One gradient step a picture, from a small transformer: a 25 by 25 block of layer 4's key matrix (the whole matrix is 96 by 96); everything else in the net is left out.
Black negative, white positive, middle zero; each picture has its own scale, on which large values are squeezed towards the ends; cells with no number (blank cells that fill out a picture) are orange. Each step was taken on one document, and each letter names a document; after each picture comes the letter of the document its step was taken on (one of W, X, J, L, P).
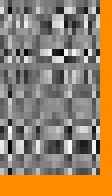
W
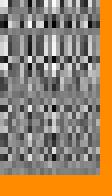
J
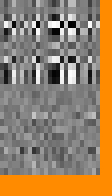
J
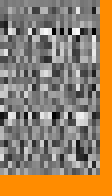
W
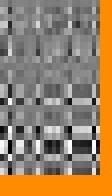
W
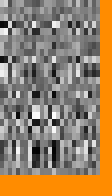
J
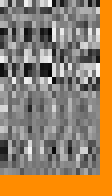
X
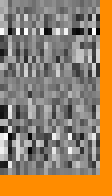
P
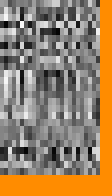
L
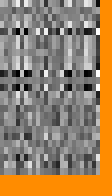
L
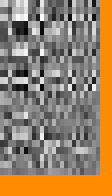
X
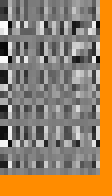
P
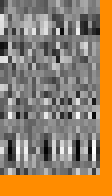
P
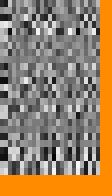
X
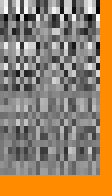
L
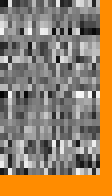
P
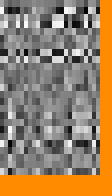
W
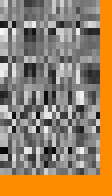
J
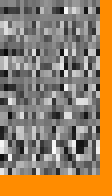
W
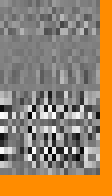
J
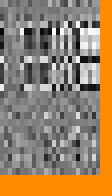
P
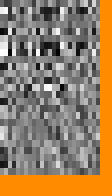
X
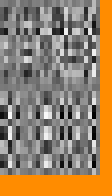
W
